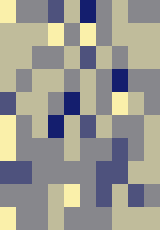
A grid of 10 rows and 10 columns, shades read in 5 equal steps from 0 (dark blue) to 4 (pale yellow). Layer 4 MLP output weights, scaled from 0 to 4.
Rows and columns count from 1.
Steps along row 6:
down up down up down up down same up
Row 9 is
2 2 2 3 4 2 1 3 1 2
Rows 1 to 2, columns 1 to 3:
4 2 2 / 3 3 3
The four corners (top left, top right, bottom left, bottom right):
4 2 4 3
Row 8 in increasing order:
1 1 1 1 2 2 2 2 3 3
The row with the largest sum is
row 2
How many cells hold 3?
36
